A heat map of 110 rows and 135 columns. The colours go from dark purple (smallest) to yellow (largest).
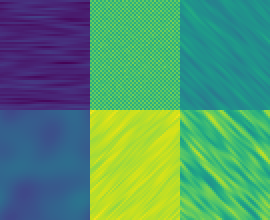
The table splits into 2 rows of 3 panels. Panel 1,1: very low, streaked across, faint in contrast. Panel 1,2: high, checkered. Panel 1,3: middling, slanting down to the right, faint in contrast. Panel 2,1: low, smooth, faint in contrast. Panel 2,2: very high, slanting up to the right, faint in contrast. Panel 2,3: high, slanting down to the right.
